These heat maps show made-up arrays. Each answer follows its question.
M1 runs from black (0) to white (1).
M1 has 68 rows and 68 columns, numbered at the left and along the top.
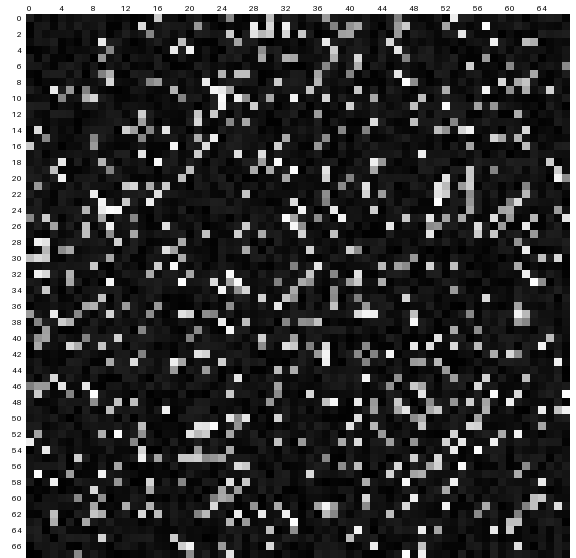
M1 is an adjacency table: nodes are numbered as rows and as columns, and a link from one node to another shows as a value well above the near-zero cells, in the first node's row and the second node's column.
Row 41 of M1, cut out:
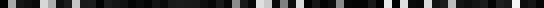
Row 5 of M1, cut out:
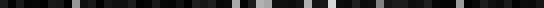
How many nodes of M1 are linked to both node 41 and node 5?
4
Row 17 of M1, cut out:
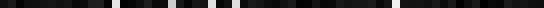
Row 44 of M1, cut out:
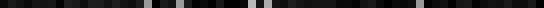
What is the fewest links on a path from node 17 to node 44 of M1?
3
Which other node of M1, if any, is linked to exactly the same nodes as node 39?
node 54
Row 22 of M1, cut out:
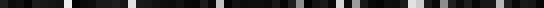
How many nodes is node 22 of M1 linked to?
10
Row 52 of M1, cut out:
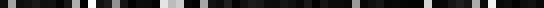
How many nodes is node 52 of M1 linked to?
12
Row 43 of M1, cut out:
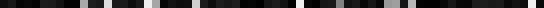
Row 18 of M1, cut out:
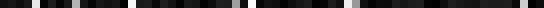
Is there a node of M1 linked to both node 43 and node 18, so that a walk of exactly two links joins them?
no
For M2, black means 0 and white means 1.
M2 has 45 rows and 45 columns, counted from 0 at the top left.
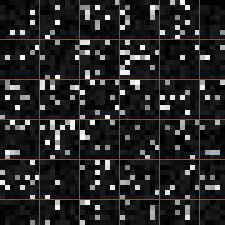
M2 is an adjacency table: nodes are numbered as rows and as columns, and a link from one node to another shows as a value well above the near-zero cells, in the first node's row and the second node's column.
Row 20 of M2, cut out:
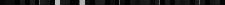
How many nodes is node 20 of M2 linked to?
2
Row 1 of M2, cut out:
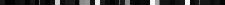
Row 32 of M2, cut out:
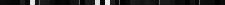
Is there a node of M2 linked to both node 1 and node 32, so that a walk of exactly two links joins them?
yes
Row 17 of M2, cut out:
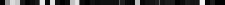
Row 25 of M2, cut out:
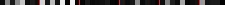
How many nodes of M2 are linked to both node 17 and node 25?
7
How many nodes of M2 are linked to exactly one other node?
1
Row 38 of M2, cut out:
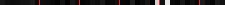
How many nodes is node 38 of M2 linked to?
2
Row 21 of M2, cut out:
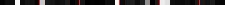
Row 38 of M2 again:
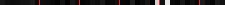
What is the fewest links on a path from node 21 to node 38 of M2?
2
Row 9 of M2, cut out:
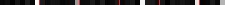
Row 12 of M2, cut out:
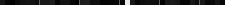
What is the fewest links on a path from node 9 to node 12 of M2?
5
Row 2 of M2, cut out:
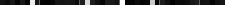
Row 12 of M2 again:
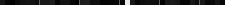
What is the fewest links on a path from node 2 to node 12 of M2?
4
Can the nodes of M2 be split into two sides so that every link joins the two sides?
no
